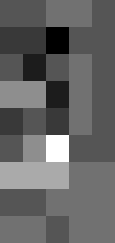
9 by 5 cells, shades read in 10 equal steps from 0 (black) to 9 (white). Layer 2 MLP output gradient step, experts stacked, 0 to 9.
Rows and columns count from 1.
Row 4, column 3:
1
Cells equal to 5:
3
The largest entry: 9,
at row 6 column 3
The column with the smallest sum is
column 5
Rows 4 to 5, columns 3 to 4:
1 4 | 2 4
